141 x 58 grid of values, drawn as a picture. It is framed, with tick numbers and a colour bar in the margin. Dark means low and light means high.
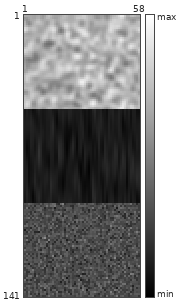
It is made of 3 by 1 panels. Panel 1,1: high, blotchy. Panel 2,1: very low, streaked downward, faint in contrast. Panel 3,1: low, fine-grained.
